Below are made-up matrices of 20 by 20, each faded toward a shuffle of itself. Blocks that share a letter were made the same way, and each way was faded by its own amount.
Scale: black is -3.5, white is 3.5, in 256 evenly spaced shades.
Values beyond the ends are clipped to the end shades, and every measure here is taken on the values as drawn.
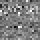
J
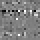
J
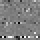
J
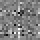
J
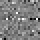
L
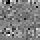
L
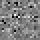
J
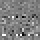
J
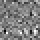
L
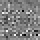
L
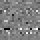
J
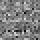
L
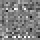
J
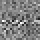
L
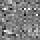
L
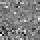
J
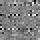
L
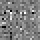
J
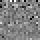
J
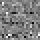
J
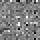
J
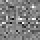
L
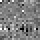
L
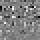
J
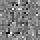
J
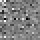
J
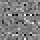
L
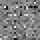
J
